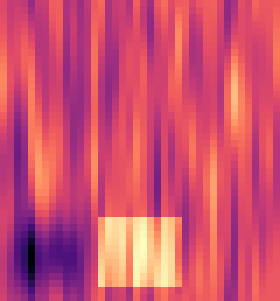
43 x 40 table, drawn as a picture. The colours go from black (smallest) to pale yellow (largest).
One dip sinks in the bottom left. The ninth with the highest average is the bottom middle. Overall the values sit about 60% of the way up the scale. In the bottom middle lies a patch that is higher than the rest. Values change most from cell to cell in the bottom middle. The ninth with the lowest average is the bottom left.
